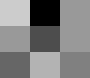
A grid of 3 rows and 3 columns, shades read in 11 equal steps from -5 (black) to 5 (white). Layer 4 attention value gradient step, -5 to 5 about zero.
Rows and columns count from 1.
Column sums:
3 -5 2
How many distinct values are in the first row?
3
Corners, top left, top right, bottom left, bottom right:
3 1 -1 0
